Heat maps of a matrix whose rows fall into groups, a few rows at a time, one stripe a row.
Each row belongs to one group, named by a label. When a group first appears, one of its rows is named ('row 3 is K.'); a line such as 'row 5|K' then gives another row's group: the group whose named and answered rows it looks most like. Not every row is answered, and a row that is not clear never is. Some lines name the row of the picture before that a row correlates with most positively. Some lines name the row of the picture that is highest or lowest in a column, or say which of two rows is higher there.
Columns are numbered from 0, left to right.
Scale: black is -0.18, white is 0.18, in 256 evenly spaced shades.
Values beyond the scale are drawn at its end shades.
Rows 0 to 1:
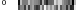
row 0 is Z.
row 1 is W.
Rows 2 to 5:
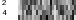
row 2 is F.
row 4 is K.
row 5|Z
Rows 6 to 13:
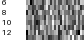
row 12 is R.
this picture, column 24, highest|11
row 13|Z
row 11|K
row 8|W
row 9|K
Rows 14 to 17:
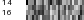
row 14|Z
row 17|W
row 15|F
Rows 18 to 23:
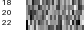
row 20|W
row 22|R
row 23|Z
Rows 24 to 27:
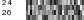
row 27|W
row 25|R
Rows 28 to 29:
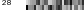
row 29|Z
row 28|K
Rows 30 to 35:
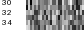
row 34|K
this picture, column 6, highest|33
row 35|K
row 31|R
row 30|R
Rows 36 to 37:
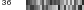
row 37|W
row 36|Z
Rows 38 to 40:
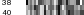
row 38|R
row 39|K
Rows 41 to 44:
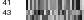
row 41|R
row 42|R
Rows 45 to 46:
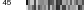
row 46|F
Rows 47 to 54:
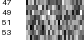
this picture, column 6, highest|48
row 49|R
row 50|K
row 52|R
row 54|K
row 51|F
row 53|F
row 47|Z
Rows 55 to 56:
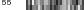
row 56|Z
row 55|Z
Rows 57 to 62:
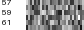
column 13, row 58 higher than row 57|Yes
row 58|W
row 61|W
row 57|K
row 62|Z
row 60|Z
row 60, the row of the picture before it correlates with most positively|56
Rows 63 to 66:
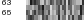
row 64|F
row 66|W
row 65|F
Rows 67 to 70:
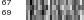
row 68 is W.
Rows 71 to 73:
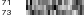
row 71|R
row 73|F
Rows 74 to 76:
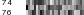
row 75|Z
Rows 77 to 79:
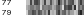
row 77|K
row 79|F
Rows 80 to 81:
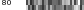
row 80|Z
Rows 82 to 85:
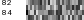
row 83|R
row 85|W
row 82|F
